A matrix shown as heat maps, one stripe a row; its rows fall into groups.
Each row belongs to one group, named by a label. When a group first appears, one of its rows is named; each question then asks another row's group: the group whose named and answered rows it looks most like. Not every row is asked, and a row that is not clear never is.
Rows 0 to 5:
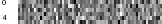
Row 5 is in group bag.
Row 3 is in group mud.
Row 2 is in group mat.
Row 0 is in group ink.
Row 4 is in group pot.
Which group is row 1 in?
mud
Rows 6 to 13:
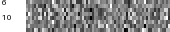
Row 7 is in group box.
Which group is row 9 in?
bag
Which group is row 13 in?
ink
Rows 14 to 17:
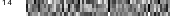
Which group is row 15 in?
pot
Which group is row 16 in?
pot
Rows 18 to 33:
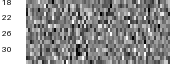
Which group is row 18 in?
mud
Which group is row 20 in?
pot
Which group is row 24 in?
box
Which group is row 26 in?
box
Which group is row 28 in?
mud
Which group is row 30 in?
mat
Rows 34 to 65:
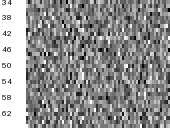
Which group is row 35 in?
ink
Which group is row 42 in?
pot
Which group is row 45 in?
ink
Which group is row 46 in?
bag
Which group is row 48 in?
ink
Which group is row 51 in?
mat
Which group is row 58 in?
bag
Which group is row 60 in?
box
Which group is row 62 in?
ink
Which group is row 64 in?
mat
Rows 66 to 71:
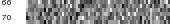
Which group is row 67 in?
ink
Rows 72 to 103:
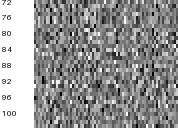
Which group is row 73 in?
pot
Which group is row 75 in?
mud
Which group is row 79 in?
mud
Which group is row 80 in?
pot
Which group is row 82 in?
pot
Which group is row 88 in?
mud
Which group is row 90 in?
mud
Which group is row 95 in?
mud
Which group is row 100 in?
bag
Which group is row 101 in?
box
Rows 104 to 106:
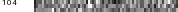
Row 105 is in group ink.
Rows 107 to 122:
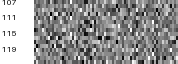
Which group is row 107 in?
mat
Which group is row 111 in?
mat
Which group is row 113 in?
box
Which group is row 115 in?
mat
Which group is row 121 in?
ink
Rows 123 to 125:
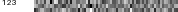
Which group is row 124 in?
ink
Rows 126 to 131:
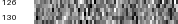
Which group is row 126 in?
bag
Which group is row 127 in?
ink
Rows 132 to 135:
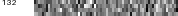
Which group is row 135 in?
ink
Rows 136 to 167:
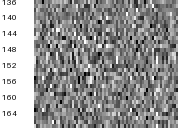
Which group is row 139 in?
bag
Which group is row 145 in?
ink
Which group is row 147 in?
pot
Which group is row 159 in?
ink
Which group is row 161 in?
mud
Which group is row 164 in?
box
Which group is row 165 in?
mud
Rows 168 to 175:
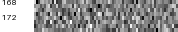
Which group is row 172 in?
mud
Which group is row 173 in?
mat
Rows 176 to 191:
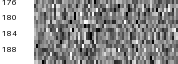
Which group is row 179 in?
bag
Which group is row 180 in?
bag
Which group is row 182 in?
mat
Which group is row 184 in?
ink
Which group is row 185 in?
ink
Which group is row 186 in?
mud
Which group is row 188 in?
box
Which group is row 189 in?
mat
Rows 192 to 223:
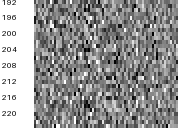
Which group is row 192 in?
mat
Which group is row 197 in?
mat
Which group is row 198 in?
ink
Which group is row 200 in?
mud
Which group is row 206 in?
pot
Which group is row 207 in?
bag
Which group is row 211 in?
bag
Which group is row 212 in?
box
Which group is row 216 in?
bag
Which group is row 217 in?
mat
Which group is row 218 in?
mat
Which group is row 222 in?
pot
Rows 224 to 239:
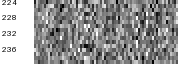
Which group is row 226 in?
mud
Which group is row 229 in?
mud
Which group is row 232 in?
box
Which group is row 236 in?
ink
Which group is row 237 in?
pot
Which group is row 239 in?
mud
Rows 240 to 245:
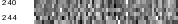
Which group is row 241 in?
bag
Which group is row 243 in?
bag
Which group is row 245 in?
box
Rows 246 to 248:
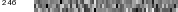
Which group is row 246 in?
mud
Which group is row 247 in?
pot
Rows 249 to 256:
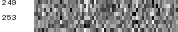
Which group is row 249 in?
mud
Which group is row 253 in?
mud
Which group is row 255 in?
mat
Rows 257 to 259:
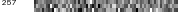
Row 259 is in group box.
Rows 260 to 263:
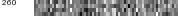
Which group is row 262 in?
mat
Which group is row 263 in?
box
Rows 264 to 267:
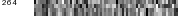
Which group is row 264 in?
pot
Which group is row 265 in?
box
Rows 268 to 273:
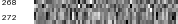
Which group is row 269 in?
ink
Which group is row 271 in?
pot
